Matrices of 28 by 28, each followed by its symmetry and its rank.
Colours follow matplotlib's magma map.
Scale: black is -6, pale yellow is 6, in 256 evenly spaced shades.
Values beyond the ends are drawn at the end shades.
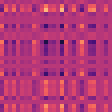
neither, rank one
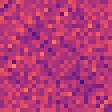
symmetric, full rank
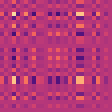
symmetric, rank one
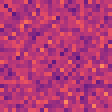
symmetric, full rank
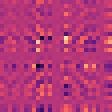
antisymmetric, rank two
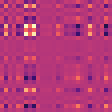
symmetric, rank one
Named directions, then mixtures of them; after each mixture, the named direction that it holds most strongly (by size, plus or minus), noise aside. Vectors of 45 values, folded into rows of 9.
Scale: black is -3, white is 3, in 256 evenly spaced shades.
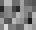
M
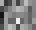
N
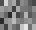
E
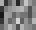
N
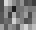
E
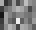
N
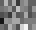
E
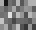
E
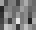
N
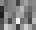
N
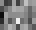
N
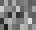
E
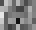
N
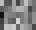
N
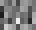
N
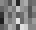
N
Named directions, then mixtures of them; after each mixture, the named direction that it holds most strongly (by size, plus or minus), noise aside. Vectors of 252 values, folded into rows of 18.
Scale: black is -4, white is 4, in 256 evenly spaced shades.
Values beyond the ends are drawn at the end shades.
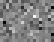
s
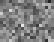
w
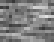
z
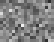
w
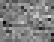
s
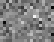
s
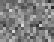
w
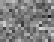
w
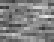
z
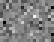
s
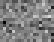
s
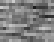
z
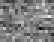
z
